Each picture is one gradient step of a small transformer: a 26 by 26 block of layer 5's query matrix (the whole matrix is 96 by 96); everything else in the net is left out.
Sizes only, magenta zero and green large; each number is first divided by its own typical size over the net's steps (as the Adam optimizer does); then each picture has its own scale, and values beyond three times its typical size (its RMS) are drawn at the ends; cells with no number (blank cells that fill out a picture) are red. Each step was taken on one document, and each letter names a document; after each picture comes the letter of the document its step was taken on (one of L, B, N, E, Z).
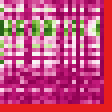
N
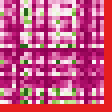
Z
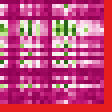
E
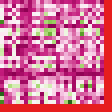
N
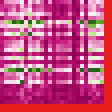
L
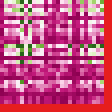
L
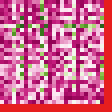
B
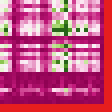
E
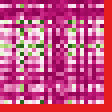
L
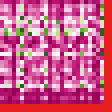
B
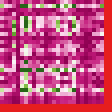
Z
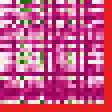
L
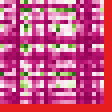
Z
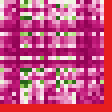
Z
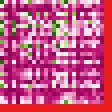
E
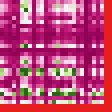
Z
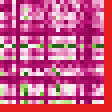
Z
